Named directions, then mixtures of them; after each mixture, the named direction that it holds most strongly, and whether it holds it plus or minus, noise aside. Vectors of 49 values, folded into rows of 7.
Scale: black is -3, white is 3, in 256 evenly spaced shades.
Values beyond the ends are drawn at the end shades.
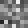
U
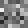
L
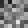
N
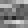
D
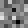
N, minus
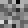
U, minus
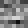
D, minus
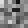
N, minus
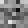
U, minus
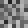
U, minus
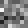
L, plus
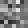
U, plus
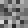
U, minus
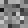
L, minus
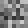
L, plus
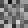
N, plus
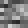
D, minus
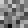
N, minus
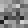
L, plus
